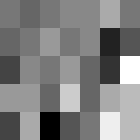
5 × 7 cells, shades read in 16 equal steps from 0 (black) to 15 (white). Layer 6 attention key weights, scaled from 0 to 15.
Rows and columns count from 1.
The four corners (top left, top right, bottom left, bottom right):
7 7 4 11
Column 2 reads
6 7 8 9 10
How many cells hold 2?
1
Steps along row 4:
same down up down up up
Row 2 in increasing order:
2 5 6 7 7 8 9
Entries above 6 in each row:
6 4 4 5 4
